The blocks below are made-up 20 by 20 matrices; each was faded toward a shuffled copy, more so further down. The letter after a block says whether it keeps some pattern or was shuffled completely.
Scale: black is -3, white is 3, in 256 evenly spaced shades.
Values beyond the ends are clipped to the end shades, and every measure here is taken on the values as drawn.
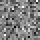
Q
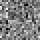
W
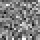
W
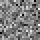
Q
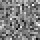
W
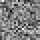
W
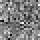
W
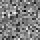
Q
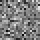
W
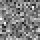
Q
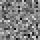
W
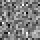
W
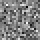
Q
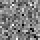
Q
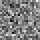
Q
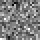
Q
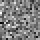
Q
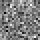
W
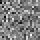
W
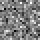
Q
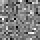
W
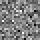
W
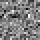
W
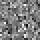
Q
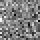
Q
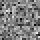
W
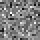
Q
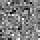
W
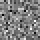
Q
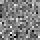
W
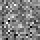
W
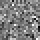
Q
